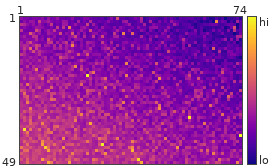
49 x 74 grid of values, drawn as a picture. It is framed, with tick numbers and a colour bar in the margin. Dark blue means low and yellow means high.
On average the colour sits 30% of the way up the scale. The bottom left is the ninth with the highest average. Values rise toward the bottom left. There are no regular stripes. The texture is fine-grained noise. The top right is the ninth with the lowest average.
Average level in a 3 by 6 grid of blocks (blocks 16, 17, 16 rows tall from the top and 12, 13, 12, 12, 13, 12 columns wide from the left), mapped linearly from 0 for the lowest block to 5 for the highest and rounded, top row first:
2 2 1 1 0 0 | 4 3 3 2 2 1 | 5 4 4 3 3 2
